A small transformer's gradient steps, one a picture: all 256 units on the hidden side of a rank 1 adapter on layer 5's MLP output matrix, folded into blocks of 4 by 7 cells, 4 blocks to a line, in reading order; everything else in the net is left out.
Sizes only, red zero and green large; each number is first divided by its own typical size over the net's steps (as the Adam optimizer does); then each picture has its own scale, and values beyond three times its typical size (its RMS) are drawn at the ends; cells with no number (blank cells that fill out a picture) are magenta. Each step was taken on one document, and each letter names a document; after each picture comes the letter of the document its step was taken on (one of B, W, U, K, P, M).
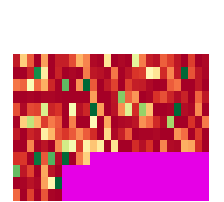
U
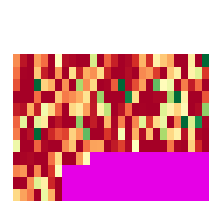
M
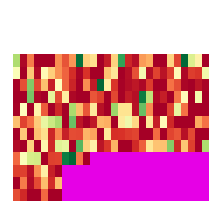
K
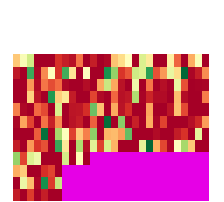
K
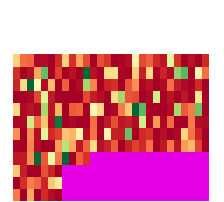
U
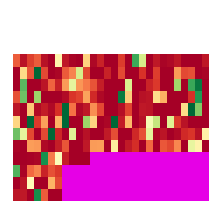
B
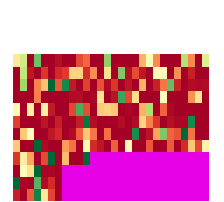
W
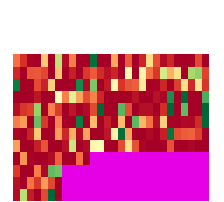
M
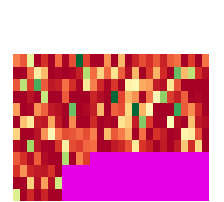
U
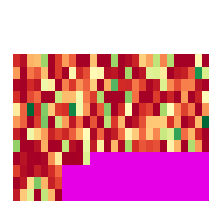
M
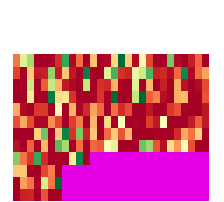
K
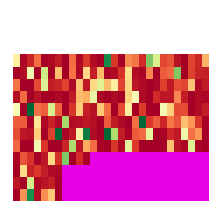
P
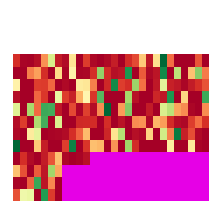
M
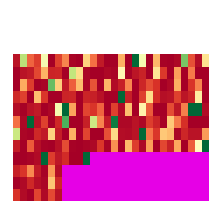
B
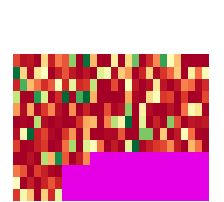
M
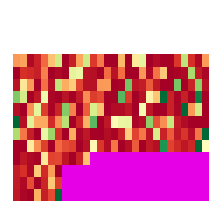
B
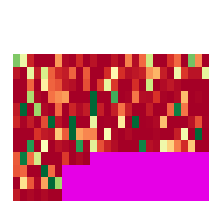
K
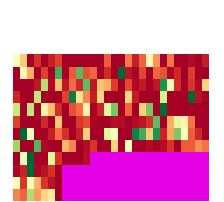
W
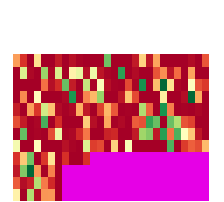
W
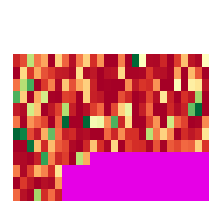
B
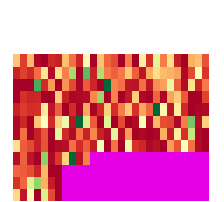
P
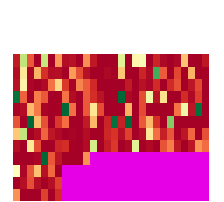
B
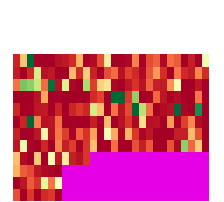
U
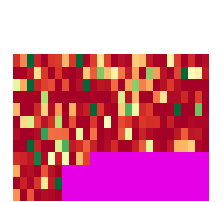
U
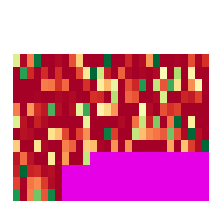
W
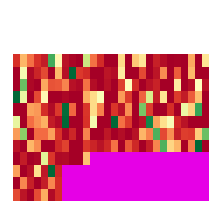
B
